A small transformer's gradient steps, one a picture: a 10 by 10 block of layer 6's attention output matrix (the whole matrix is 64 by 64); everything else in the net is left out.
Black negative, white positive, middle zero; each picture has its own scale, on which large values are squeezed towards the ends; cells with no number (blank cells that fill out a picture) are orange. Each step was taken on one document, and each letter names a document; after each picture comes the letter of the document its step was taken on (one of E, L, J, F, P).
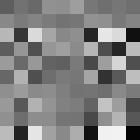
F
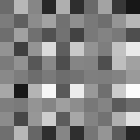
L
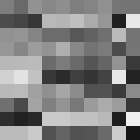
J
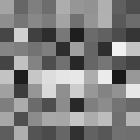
L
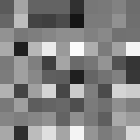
L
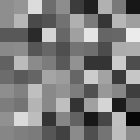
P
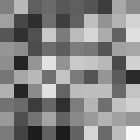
P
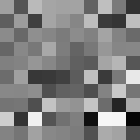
F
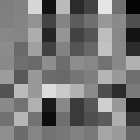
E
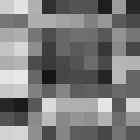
J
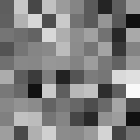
E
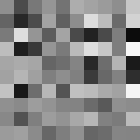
P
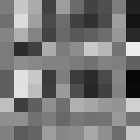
P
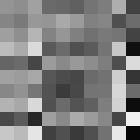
J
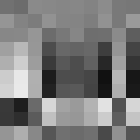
J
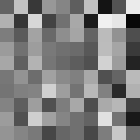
F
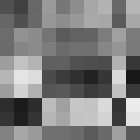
J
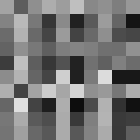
L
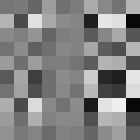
F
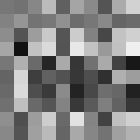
L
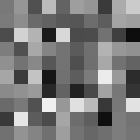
E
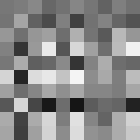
L
